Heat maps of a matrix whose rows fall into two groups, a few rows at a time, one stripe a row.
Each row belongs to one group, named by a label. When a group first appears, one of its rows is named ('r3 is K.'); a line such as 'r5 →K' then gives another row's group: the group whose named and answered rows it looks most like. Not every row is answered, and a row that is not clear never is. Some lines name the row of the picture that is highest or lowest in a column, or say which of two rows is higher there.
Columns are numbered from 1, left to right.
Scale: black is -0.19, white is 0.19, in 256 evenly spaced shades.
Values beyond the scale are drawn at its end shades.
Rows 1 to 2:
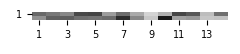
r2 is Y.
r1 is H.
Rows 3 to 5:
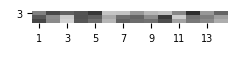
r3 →H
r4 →Y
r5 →Y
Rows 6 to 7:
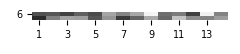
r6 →H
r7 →Y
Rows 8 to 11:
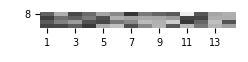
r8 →Y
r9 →H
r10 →H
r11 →Y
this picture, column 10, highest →10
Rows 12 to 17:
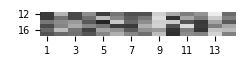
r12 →H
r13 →Y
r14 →H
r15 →Y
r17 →Y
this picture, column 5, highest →13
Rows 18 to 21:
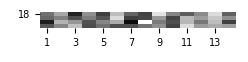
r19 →Y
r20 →Y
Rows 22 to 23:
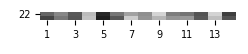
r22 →H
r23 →H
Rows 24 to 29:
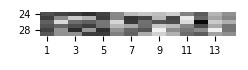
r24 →H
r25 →Y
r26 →Y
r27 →H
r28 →H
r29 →H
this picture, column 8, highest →24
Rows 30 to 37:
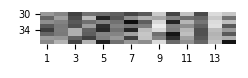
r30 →Y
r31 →H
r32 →Y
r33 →H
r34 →Y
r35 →Y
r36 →Y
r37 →H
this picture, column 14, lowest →37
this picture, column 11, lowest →31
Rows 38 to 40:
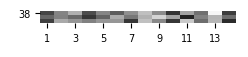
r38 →Y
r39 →H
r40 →Y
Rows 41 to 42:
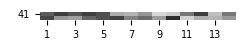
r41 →H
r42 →Y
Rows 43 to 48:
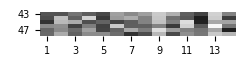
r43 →H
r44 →H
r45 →Y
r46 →Y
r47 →H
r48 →Y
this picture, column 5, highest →48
